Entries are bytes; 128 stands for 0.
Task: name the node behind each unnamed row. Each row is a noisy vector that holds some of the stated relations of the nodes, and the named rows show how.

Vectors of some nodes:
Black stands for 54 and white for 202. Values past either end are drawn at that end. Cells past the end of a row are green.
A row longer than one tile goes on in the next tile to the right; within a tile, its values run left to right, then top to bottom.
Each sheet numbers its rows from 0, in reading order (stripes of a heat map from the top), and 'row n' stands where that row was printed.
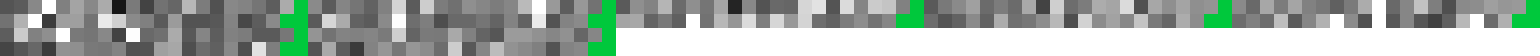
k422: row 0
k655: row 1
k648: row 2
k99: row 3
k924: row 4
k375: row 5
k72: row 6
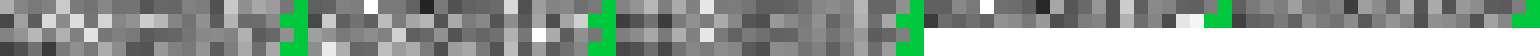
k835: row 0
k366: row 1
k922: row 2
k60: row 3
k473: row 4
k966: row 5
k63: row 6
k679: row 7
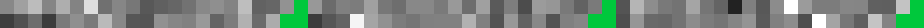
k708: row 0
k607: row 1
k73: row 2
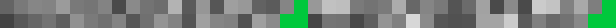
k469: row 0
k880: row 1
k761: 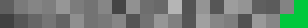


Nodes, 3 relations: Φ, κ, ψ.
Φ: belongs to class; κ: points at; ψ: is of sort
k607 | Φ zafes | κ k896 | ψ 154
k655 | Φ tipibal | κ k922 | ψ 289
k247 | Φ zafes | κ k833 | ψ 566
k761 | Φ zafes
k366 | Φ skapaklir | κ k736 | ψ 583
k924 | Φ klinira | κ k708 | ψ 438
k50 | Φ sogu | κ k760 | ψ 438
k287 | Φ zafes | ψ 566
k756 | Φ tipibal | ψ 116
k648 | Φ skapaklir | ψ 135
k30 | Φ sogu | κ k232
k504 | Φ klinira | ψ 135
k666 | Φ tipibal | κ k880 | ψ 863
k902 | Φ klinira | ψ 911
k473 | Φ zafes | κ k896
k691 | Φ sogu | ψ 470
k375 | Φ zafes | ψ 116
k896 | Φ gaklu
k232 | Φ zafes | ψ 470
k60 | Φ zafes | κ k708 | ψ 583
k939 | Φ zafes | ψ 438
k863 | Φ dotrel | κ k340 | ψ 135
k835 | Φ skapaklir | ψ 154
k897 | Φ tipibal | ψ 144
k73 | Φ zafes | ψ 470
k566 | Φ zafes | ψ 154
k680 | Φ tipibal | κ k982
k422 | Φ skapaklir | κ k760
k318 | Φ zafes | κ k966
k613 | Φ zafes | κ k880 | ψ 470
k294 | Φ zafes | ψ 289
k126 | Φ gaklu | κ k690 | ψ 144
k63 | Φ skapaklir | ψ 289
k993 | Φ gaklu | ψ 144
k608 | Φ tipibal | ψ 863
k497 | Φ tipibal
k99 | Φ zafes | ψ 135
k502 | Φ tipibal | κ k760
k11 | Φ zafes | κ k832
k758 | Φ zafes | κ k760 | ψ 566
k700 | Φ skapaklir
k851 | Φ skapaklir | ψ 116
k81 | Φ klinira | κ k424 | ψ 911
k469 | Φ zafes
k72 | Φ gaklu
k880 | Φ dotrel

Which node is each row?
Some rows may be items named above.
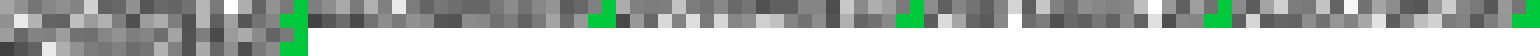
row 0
k63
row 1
k679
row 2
k835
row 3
k655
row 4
k993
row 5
k566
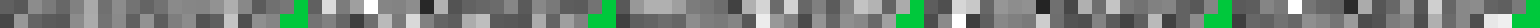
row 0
k680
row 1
k851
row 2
k939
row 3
k502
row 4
k60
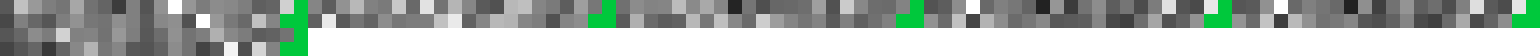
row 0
k232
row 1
k126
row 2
k700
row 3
k758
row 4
k758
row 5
k756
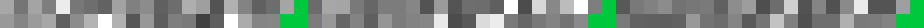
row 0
k902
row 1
k863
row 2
k287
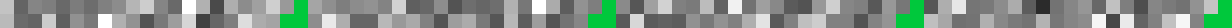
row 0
k504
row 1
k63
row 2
k993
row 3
k691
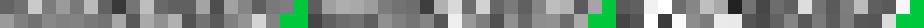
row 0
k30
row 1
k939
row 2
k760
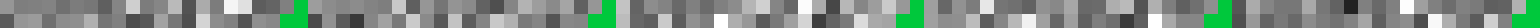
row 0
k294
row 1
k896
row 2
k504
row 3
k81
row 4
k613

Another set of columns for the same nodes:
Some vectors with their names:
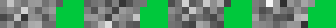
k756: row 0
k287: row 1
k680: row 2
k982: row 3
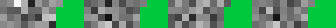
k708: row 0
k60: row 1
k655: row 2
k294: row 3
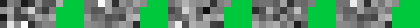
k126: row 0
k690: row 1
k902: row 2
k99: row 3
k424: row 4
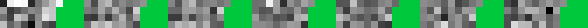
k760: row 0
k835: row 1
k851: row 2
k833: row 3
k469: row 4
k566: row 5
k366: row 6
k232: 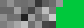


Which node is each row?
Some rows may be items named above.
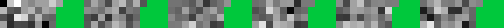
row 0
k502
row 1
k655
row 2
k73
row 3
k81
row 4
k851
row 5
k504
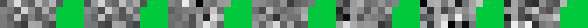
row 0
k497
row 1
k497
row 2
k880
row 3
k375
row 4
k648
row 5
k758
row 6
k993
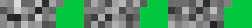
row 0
k924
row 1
k655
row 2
k99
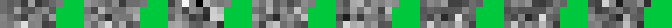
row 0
k613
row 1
k375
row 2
k896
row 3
k939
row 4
k63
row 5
k691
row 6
k691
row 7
k30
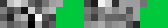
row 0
k50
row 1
k700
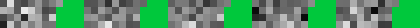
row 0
k897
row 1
k247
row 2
k287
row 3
k863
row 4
k81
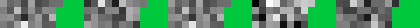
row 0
k607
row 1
k72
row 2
k607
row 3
k422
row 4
k30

